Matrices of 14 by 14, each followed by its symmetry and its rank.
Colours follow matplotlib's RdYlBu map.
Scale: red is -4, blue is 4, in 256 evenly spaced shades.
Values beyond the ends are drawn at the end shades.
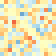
antisymmetric, full rank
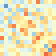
symmetric, full rank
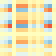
neither, rank one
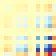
symmetric, rank one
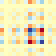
symmetric, rank one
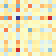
symmetric, rank two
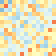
symmetric, full rank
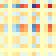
neither, rank one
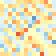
antisymmetric, full rank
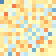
symmetric, full rank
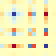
symmetric, rank one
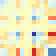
symmetric, rank two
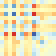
symmetric, rank two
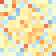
symmetric, full rank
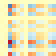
neither, rank one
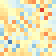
antisymmetric, full rank
